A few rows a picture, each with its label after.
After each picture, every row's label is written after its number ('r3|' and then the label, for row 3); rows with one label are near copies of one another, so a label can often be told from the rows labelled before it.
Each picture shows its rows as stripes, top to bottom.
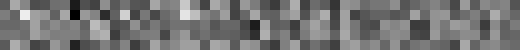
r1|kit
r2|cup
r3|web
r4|web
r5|kit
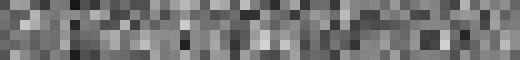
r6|kit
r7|web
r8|cup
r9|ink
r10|ink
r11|kit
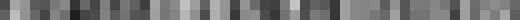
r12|kit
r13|kit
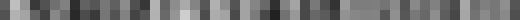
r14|kit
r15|kit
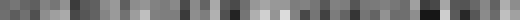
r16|ink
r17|ink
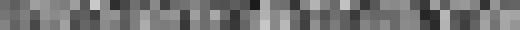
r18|web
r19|ink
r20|ink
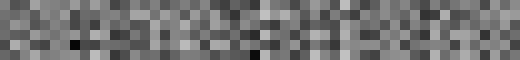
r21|web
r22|ink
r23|kit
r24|web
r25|kit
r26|web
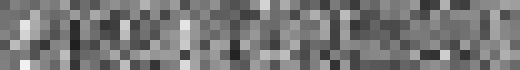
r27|ink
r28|web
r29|cup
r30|cup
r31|kit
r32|ink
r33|cup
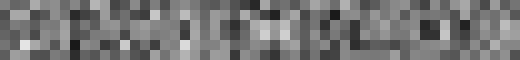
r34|web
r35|kit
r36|ink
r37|ink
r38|cup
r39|kit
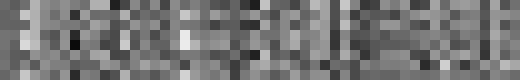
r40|web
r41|cup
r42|web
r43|cup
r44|cup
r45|web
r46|ink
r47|cup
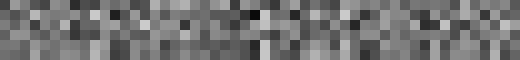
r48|kit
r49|web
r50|ink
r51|kit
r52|web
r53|web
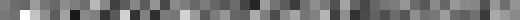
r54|web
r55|cup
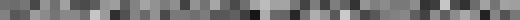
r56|ink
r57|web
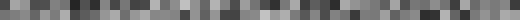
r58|kit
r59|ink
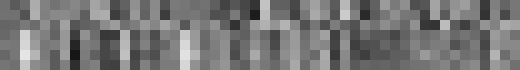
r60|web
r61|web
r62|ink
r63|cup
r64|cup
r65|cup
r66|cup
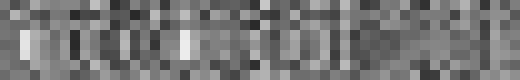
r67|web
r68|kit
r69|web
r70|cup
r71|cup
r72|cup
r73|web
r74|ink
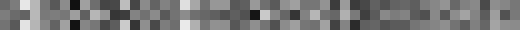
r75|cup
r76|web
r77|cup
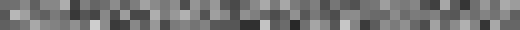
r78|ink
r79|kit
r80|web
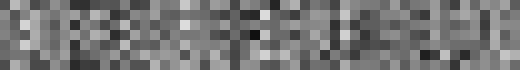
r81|kit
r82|web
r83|cup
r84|web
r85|cup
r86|ink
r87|kit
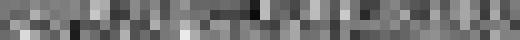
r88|web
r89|web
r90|kit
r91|cup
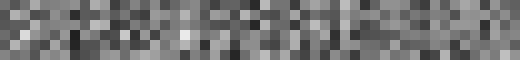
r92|web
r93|kit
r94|web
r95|cup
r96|kit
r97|ink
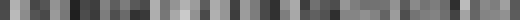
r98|kit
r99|kit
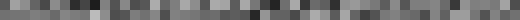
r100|kit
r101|web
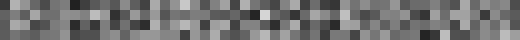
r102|kit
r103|web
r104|kit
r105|ink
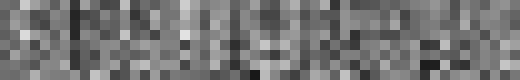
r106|cup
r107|kit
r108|kit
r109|cup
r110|ink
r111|kit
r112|ink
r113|web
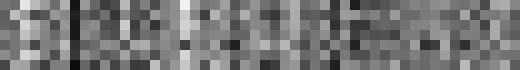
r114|cup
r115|kit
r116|cup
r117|cup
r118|ink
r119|cup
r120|kit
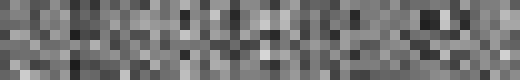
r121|kit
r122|ink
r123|ink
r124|kit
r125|web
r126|ink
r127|kit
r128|cup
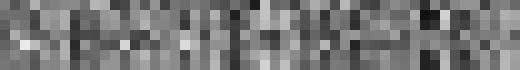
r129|web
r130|ink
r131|ink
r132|kit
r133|cup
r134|ink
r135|ink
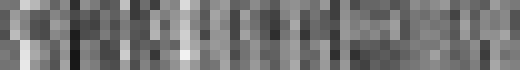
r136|cup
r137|kit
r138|kit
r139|kit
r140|cup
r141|cup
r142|cup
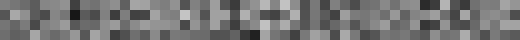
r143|ink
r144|kit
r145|ink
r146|web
